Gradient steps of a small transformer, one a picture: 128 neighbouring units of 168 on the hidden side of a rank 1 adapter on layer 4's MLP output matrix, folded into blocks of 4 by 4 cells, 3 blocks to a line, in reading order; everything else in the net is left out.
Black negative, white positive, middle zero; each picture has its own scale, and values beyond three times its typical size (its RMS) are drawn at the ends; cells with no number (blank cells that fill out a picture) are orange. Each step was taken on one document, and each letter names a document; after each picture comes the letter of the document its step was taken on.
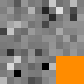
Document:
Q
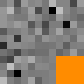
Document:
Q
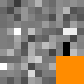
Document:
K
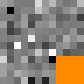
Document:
K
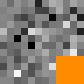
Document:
Q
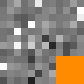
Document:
K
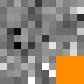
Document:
K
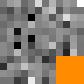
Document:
K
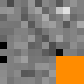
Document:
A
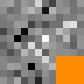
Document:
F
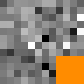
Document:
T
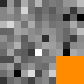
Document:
T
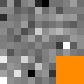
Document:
T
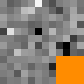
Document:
Q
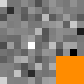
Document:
A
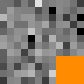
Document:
T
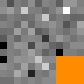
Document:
A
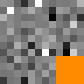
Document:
F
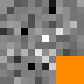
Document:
F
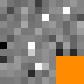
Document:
A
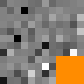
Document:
T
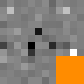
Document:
A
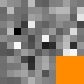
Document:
K
